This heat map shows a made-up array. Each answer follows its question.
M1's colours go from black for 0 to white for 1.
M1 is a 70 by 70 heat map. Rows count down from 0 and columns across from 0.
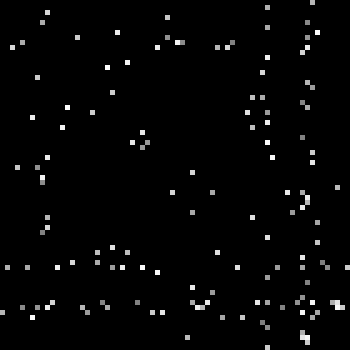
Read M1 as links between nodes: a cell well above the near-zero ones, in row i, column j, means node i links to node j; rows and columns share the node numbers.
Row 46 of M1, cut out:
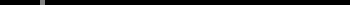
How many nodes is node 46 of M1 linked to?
1
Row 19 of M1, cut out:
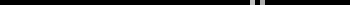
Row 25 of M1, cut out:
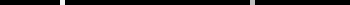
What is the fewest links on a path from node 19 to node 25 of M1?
2
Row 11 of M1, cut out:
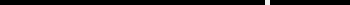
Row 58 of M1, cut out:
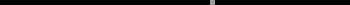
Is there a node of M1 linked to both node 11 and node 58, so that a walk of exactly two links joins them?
no
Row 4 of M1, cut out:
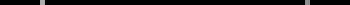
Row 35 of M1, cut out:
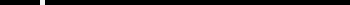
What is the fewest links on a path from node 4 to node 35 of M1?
2
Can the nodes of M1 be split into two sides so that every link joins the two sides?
yes
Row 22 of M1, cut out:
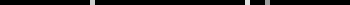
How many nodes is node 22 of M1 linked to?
3
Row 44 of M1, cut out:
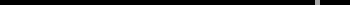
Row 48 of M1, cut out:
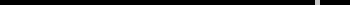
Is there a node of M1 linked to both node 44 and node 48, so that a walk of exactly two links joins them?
yes
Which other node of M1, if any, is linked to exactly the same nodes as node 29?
node 26
